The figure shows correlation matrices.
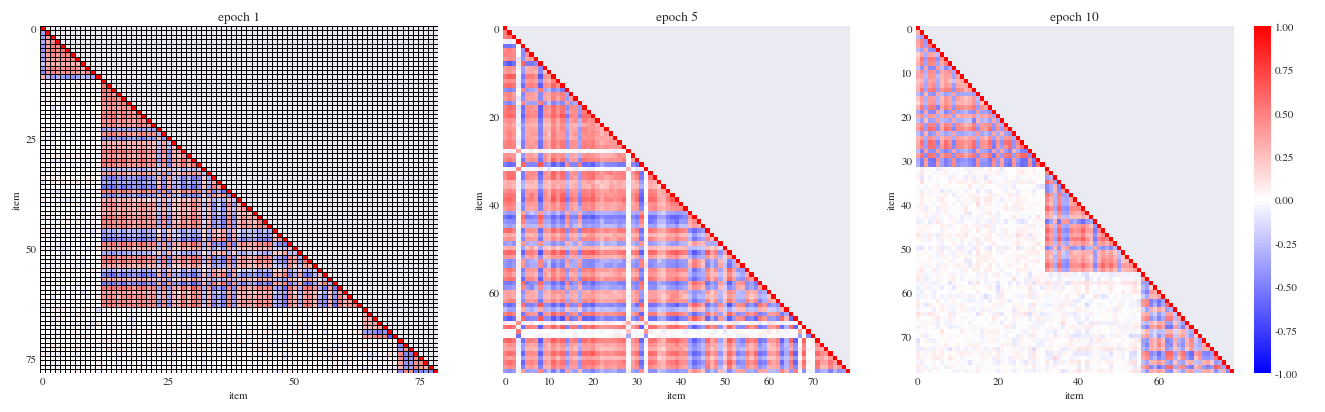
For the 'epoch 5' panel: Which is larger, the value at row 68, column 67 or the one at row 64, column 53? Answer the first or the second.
the second
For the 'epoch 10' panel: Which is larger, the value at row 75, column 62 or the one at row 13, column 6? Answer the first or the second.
the first
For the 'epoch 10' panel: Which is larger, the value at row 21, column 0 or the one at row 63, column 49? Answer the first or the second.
the second
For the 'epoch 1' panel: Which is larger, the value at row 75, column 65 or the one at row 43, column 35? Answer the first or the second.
the first
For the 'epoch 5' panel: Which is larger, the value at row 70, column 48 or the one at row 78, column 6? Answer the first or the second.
the first
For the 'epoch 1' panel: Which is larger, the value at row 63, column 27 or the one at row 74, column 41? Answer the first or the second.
the first
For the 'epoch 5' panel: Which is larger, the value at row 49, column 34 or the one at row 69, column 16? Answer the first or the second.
the second
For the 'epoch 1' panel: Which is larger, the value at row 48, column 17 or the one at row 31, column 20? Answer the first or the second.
the second
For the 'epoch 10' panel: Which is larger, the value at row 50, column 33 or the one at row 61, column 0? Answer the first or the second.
the second
